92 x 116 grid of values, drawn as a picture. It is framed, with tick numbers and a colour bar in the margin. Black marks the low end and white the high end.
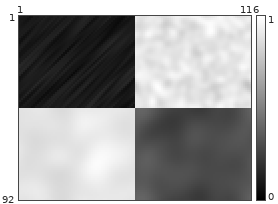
It is made of 2 by 2 panels. Panel 1,1: very low, slanting up to the right, faint in contrast. Panel 1,2: very high, blotchy, faint in contrast. Panel 2,1: very high, smooth, faint in contrast. Panel 2,2: low, smooth, faint in contrast.
